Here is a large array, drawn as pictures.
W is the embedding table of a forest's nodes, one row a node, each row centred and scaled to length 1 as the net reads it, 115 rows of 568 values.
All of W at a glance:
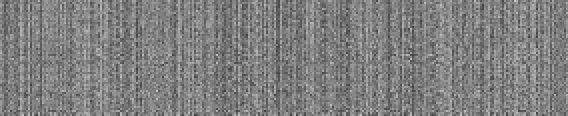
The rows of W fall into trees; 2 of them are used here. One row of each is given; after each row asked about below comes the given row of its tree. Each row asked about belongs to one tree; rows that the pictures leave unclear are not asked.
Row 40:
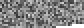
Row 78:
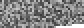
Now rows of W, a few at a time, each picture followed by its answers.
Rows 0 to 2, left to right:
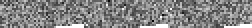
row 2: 40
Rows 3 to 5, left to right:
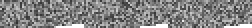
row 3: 78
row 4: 78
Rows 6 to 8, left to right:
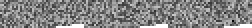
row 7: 78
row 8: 78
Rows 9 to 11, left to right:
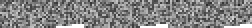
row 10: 40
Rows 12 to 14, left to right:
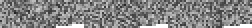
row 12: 40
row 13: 78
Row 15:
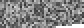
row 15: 78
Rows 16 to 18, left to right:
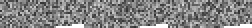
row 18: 78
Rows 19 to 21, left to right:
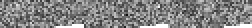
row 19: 78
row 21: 40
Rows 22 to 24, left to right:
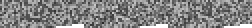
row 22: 78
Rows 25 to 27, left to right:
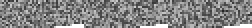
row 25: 78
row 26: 40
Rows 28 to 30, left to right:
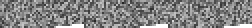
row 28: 78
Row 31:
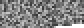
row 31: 78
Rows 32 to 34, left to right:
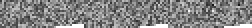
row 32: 78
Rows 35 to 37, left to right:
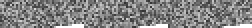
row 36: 78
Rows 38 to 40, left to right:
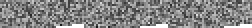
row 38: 40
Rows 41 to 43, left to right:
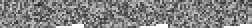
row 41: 78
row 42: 78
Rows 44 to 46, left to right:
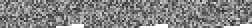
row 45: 78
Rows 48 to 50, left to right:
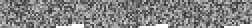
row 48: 40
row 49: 78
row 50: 40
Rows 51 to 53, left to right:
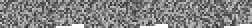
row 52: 78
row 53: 78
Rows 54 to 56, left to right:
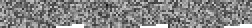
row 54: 40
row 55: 40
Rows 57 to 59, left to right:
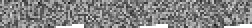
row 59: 78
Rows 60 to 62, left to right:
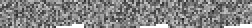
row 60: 40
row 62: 40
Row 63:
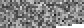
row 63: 40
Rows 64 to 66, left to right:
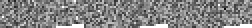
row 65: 78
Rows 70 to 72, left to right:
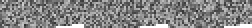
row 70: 78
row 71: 78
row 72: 40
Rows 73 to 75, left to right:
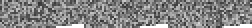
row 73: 78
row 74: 78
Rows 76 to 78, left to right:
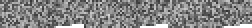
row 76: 78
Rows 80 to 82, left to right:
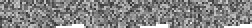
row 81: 40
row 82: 40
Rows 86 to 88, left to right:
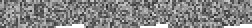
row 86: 78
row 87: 40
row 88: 78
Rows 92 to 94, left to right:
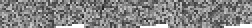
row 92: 78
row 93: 40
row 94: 40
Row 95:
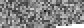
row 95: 40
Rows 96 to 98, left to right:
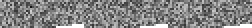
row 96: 40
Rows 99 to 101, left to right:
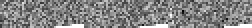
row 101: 40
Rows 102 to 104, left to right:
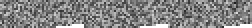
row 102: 78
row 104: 40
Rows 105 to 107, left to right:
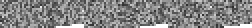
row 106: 78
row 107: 40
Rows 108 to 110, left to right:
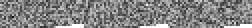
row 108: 78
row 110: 40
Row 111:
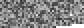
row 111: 40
